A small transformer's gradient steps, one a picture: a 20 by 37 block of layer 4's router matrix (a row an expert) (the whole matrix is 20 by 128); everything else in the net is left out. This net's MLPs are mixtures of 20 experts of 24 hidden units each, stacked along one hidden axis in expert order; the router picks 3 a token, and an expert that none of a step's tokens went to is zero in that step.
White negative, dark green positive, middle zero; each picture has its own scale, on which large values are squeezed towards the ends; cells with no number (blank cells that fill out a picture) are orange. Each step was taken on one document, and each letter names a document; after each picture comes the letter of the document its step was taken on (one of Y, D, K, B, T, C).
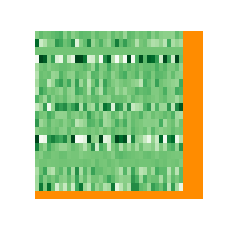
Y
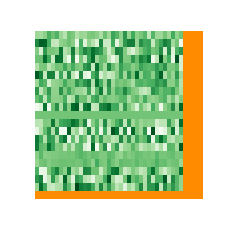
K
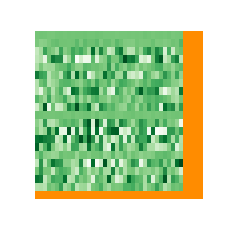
K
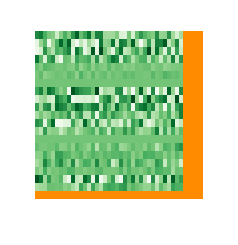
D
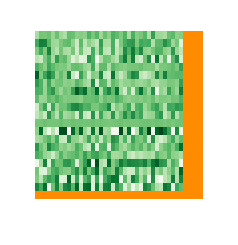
K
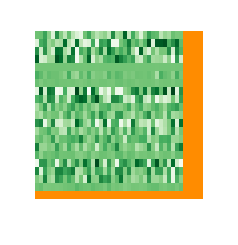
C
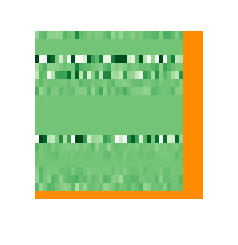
Y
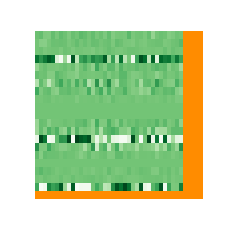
Y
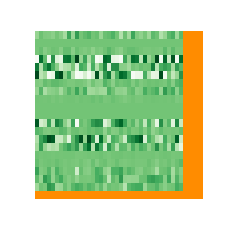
Y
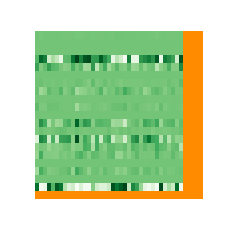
Y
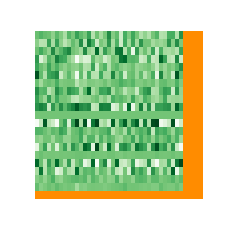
C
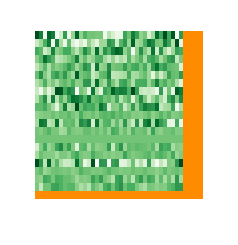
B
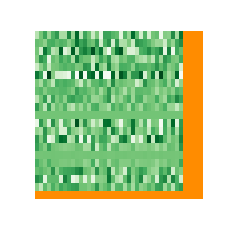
K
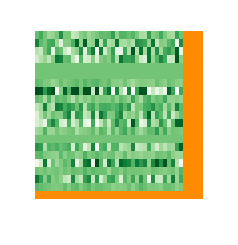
D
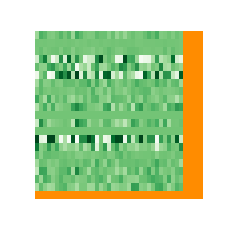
Y
